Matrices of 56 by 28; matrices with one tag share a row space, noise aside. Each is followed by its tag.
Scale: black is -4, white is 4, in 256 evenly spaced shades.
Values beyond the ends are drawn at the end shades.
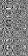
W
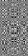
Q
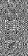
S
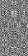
Q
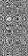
W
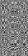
Q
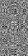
Q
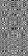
Q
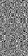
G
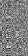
W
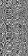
W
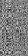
W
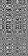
W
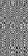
G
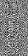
S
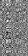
W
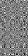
G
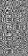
W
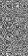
W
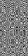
G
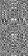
Q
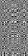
Q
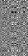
Q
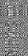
S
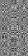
Q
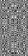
Q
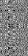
S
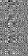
S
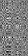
W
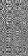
W
